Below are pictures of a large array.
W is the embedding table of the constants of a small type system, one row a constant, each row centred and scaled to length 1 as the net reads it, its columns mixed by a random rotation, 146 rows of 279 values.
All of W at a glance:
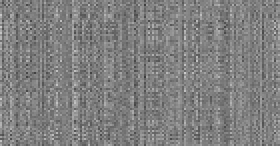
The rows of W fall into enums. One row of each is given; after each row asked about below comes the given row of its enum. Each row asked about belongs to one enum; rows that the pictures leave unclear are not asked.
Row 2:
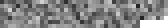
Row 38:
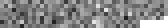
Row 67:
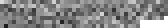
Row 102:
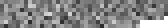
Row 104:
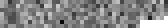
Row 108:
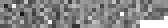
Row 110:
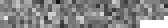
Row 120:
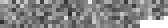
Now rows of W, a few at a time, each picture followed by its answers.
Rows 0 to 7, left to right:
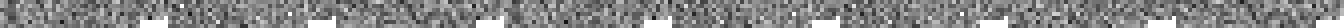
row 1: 108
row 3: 104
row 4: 108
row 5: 108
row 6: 102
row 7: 2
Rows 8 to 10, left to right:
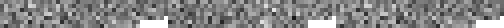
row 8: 102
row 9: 38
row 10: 102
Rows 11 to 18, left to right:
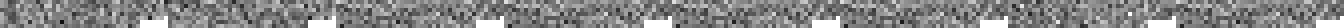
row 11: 104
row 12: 2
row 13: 67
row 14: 67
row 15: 67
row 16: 67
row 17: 108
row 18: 67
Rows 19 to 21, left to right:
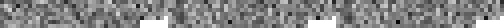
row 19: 2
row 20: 104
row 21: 104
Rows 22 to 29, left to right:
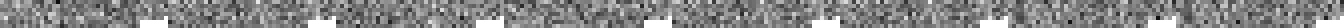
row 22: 110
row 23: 120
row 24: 38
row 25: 2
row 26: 120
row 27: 120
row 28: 104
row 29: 104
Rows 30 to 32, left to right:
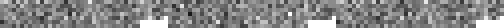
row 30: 120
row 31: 108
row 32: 120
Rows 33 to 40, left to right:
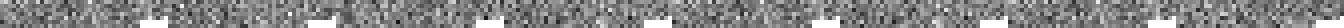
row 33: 120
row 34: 108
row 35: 104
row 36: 38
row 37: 120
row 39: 120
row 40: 102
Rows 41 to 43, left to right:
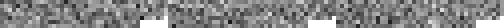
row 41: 2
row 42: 67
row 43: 38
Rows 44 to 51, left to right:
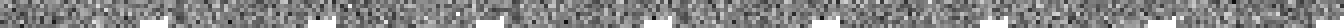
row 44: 38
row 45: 104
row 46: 108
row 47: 104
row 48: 104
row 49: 120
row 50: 102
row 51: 110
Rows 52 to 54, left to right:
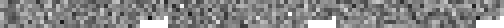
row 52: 104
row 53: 108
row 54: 2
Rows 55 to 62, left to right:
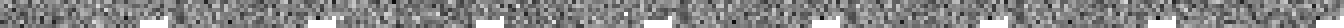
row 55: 38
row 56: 104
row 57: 110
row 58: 108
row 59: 104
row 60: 104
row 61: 104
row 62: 2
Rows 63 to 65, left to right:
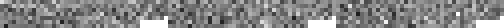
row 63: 67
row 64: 38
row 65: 108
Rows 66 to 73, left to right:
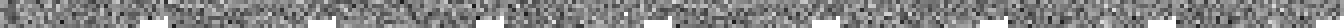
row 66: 104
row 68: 2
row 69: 108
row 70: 67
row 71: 102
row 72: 38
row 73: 38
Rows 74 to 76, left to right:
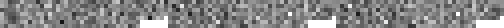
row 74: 104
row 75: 108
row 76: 108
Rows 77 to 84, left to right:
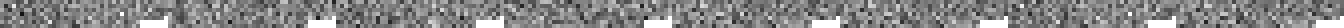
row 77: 108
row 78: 104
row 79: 38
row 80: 2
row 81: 102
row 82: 102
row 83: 108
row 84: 102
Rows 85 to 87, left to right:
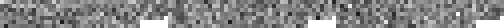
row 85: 67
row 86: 104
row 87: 108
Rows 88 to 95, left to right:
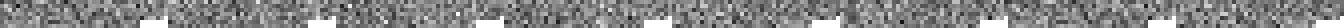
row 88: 2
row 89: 120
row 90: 108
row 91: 38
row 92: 102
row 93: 104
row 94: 2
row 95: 102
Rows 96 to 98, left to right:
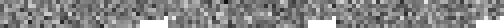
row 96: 102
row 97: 110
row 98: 120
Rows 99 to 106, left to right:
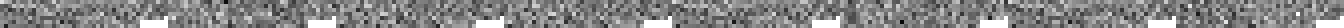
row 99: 67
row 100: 110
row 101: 102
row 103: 67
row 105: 67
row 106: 108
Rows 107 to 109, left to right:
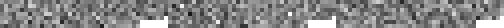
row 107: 102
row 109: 2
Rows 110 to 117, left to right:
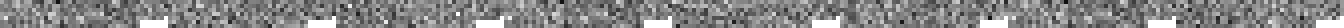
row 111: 102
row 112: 108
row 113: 110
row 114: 67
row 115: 104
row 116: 110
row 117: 38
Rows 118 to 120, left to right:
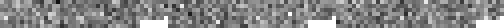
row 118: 110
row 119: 108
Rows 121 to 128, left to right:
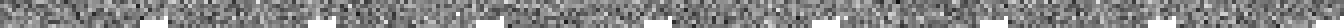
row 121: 2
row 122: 120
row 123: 108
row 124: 67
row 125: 38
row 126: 110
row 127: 120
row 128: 102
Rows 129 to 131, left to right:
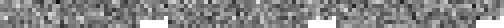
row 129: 110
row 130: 120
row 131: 2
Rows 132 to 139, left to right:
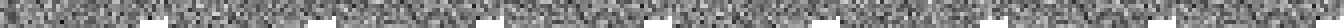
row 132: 104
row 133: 102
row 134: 2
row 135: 2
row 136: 102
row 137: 120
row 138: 2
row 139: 2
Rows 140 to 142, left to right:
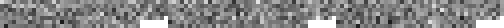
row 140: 67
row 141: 120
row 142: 38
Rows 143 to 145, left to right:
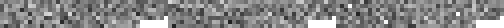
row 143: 102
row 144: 67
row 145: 108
